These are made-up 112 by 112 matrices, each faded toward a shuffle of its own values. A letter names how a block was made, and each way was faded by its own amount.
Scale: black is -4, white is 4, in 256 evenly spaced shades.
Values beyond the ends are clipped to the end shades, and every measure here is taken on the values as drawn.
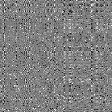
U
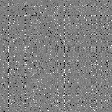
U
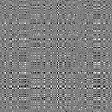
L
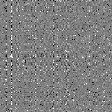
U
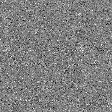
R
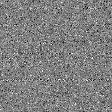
R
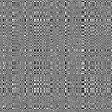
L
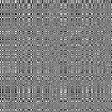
L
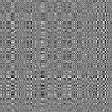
L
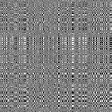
L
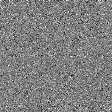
R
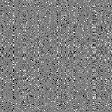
U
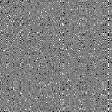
U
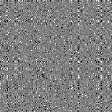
U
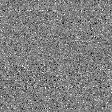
R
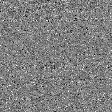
R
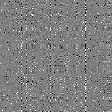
U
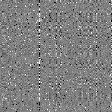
U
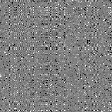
U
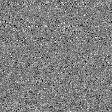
R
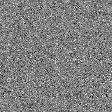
R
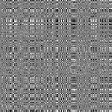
L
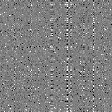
U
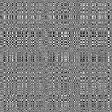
L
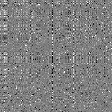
U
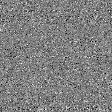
R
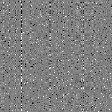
U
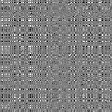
L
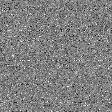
R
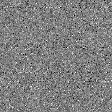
R
